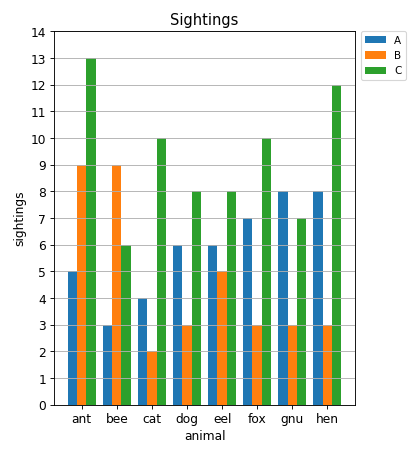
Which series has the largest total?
C
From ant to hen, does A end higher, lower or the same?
higher
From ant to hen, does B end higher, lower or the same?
lower
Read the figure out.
Title: Sightings
x-axis: animal, ticks ant bee cat dog eel fox gnu hen
y-axis: sightings, ticks 0 1 2 3 4 5 6 7 8 9 10 11 12 13 14
Legend: A, B, C
Values:
A: 5 3 4 6 6 7 8 8
B: 9 9 2 3 5 3 3 3
C: 13 6 10 8 8 10 7 12
